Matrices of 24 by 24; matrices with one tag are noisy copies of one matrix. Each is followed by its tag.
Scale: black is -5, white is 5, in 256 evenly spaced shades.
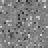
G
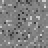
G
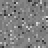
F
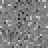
G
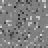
G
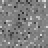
G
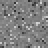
F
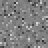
F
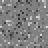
G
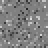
G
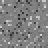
G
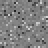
F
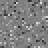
F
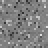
G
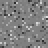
F
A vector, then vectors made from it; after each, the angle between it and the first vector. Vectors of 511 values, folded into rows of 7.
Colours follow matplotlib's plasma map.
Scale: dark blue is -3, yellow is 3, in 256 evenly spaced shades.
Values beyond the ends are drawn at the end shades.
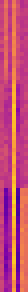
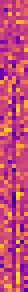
partly opposed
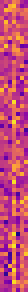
partly aligned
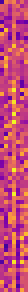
partly aligned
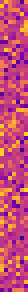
orthogonal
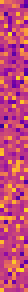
orthogonal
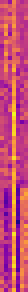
nearly parallel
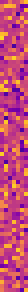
orthogonal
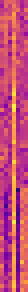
nearly parallel
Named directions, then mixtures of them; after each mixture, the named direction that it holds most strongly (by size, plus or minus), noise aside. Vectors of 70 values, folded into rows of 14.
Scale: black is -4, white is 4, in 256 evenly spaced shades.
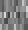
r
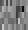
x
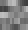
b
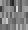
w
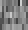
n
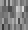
x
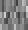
r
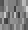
r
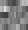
b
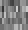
w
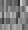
n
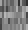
n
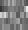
b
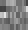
b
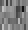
x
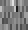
w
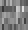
x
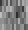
x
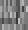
x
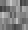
b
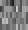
w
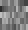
b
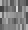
w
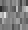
b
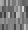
x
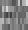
n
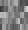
b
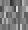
w
